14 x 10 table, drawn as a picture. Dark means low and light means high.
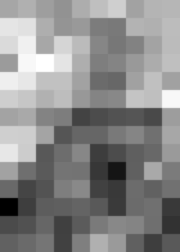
Calmest part: top right. Ninth with the lowest average: bottom left. Seam: horizontal, 40% of the way down, the top part higher. Ninth with the highest average: top left.
